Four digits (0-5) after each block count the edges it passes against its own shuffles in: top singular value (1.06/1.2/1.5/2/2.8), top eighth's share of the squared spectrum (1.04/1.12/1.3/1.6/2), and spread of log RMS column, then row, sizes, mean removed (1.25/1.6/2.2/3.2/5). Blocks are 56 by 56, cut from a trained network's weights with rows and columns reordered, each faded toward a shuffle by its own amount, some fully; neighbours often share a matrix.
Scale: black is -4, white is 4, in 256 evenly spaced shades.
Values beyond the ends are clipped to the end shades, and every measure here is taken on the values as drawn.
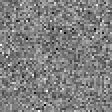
1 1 0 0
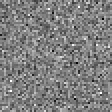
1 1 0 0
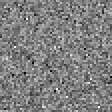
1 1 0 0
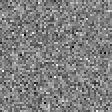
1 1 0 0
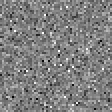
0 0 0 0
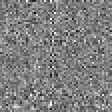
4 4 2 2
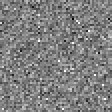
2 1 0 0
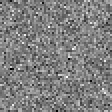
1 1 0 0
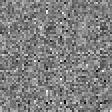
3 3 2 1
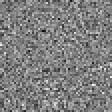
3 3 0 1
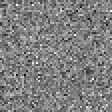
0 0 0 0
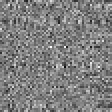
4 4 2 2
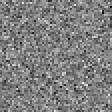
0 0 0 0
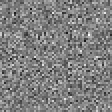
3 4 1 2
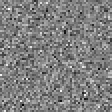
1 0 0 0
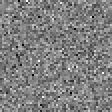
1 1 0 0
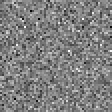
0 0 0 0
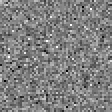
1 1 0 0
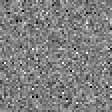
3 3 1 2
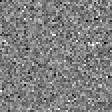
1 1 0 0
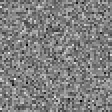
0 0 0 0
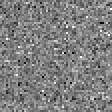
2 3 0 1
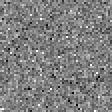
0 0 0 0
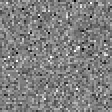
1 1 0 0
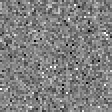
0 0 0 0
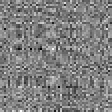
4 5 2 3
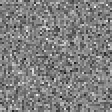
1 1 0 0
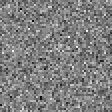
1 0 0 0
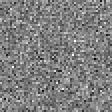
0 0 0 0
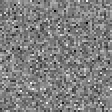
2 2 0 0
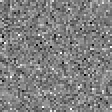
1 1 1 0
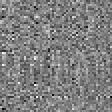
3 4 2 2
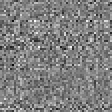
4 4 1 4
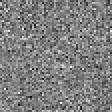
3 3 1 1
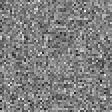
3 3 1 1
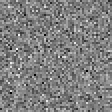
1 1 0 0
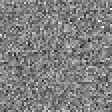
1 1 0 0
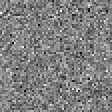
3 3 1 1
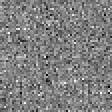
2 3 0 2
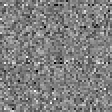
3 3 0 2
